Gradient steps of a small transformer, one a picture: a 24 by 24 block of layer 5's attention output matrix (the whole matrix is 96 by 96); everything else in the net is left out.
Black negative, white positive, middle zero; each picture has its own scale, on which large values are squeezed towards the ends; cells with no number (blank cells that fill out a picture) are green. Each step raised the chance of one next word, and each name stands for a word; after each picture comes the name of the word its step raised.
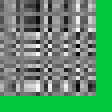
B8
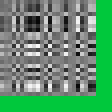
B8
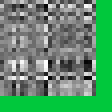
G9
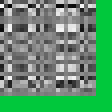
G9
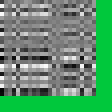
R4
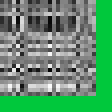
B8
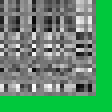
B8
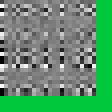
R4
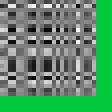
G9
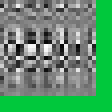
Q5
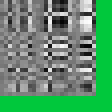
B8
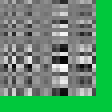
R4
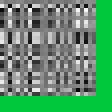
Q5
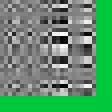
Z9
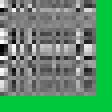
Q5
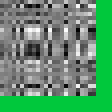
G9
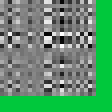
Z9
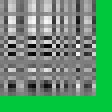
B8
